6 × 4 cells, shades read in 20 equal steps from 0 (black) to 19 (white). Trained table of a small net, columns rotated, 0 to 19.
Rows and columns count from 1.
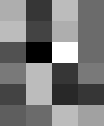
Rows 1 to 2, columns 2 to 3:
4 14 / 5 13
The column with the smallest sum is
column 2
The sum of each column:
54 45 67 49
